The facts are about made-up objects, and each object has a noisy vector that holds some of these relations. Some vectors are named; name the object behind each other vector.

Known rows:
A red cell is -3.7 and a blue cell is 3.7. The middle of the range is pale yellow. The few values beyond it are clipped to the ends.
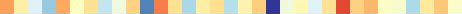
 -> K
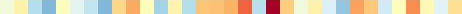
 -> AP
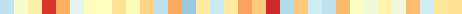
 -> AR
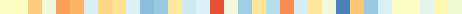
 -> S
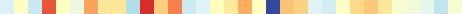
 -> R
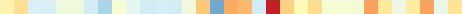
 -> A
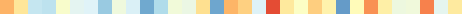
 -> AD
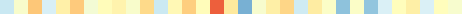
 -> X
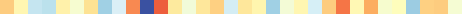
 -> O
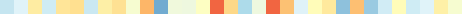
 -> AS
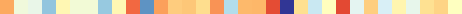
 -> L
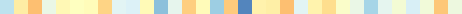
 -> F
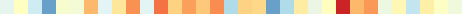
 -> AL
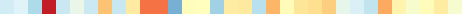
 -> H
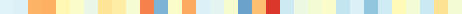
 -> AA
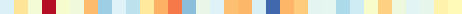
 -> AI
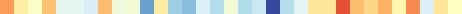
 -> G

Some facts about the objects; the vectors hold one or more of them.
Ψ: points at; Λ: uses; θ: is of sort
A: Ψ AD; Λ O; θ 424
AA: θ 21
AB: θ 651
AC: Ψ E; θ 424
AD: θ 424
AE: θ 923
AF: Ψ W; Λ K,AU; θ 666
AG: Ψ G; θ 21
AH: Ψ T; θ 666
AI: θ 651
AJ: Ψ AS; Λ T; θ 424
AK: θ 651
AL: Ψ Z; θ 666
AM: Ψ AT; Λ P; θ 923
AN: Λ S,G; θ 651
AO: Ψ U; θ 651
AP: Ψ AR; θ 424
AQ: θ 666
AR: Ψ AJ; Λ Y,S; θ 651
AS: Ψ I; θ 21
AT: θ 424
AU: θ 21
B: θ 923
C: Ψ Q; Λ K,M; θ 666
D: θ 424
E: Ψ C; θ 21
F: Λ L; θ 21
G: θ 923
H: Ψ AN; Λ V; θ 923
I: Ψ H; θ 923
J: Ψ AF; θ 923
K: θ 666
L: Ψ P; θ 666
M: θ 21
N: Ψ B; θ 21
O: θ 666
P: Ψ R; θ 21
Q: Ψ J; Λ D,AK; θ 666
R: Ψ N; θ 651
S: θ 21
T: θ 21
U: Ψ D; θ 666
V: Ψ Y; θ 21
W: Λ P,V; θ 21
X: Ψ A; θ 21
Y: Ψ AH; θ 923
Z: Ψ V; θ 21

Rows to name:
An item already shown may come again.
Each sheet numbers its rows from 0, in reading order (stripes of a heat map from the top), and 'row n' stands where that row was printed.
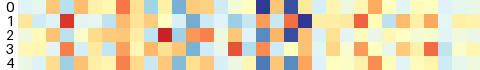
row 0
M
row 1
I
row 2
E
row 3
AE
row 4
M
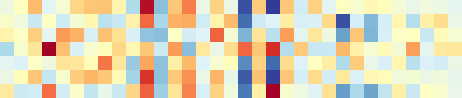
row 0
E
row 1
P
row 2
S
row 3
AR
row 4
T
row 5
E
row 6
V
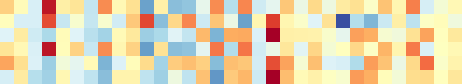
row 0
Y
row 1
V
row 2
AJ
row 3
Y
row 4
AC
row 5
AJ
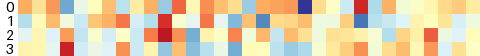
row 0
C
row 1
W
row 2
AM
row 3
B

